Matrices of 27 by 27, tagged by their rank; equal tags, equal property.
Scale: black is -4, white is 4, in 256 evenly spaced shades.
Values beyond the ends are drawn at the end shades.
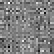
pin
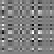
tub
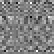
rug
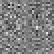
pin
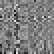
pin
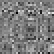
pin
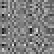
rug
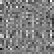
pin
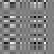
tub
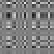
tub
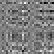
rug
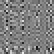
rug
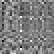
pin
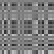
tub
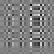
tub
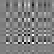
tub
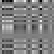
tub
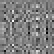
rug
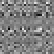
rug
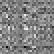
pin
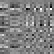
rug
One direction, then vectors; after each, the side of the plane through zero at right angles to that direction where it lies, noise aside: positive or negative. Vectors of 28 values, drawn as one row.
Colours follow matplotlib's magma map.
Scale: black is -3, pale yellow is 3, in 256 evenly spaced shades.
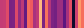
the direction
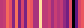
positive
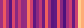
positive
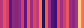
positive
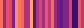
positive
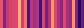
negative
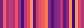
positive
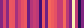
negative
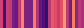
negative
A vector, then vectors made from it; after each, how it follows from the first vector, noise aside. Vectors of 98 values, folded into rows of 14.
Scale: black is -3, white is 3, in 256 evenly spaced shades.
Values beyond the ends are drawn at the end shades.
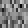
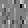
partly zeroed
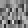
wrapped around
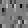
partly zeroed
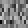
wrapped around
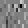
partly zeroed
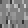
partly zeroed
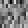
wrapped around
